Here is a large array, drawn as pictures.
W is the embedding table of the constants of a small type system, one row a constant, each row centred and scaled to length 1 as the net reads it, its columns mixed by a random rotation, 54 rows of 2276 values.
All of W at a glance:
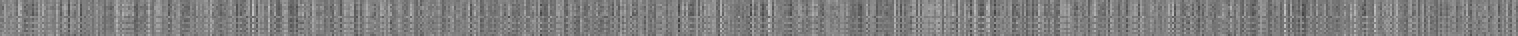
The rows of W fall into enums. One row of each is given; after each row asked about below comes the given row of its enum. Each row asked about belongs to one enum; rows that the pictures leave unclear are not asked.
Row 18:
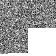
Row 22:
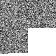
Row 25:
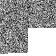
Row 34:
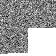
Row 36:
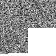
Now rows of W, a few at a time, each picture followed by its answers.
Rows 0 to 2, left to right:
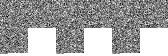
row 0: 34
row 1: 18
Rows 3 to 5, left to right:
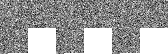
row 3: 18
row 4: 22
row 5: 34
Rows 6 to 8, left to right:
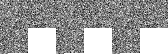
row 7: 22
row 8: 18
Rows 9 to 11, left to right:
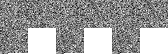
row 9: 22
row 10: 36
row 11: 36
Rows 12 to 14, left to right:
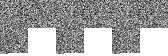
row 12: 36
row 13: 22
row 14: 22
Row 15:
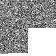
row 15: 18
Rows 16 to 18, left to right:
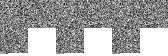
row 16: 36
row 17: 18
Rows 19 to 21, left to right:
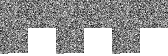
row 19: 22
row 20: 18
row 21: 22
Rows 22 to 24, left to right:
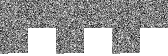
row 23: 18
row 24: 25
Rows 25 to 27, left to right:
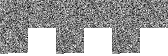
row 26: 36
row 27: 36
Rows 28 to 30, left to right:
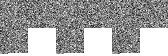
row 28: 22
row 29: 18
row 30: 36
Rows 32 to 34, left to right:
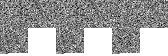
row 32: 36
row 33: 36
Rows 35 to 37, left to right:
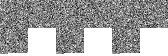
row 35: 25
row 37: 18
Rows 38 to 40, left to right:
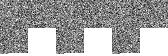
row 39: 22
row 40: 36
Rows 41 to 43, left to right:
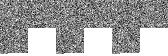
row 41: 18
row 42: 36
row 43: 25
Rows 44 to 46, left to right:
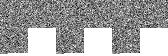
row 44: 34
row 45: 36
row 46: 18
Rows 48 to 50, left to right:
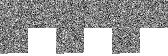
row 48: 18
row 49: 25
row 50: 34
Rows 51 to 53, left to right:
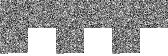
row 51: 25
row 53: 18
